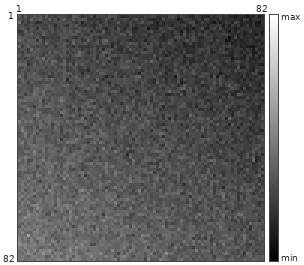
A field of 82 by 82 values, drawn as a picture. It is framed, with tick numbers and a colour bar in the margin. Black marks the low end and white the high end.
No single row or column stands out from its neighbours. No regular stripes run through it. Values rise toward the bottom left. The values follow a bell shape. The ninth with the highest average is the bottom left.
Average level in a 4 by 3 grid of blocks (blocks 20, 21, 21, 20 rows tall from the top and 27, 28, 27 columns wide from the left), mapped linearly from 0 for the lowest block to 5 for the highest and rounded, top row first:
2 1 0 | 3 2 1 | 4 3 2 | 5 4 3
